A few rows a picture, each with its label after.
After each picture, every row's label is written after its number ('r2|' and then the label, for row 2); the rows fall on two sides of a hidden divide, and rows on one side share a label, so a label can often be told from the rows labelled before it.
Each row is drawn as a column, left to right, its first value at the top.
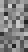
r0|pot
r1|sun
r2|pot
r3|sun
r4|pot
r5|pot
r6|sun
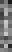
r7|sun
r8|pot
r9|sun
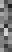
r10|pot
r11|sun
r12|sun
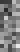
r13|sun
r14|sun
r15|sun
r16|pot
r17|pot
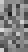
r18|pot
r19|sun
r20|sun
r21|pot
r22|sun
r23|pot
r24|sun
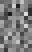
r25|pot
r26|sun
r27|sun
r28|pot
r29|sun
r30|pot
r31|pot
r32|sun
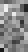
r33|pot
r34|pot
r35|pot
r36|pot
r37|pot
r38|sun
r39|sun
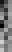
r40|sun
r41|sun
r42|pot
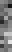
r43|sun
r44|sun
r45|sun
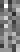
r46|sun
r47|pot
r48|sun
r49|sun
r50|pot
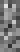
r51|sun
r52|pot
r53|sun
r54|pot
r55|sun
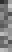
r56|sun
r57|sun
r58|pot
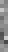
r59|pot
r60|pot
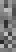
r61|pot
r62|sun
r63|pot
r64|sun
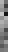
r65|pot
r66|sun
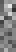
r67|sun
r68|pot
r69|pot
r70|sun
